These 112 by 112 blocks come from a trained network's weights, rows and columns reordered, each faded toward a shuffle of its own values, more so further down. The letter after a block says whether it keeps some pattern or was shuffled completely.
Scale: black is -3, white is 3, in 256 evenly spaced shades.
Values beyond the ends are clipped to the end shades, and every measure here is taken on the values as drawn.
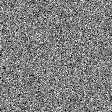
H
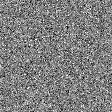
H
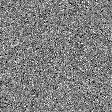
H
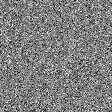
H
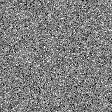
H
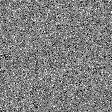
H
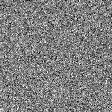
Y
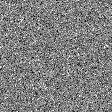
H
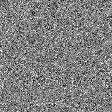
Y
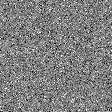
H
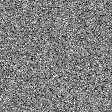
H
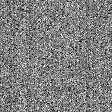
Y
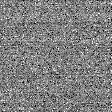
Y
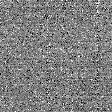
Y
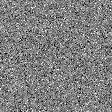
H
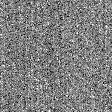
Y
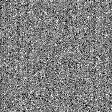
Y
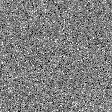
H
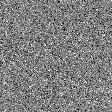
H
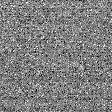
Y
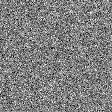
H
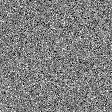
H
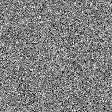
Y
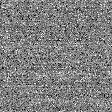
Y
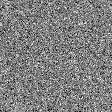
H
